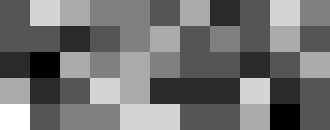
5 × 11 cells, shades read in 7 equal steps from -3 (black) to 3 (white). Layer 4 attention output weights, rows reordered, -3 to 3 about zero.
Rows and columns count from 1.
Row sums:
1 -6 -7 -6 1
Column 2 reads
2 -1 -3 -2 -1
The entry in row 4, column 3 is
-1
